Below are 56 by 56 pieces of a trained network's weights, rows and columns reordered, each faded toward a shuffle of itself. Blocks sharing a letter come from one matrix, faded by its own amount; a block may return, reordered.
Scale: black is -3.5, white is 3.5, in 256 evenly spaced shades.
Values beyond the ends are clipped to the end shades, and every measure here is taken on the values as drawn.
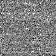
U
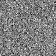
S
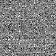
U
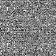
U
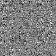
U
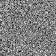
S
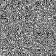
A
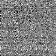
U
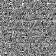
U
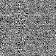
U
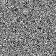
S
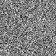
A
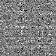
U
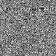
A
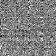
U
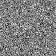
S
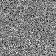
S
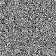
S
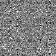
U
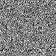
S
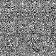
U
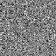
A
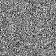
S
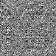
U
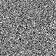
S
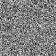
A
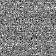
U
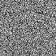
A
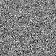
S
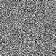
A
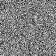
S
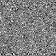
A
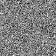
S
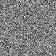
S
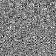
A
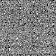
U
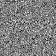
S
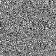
A
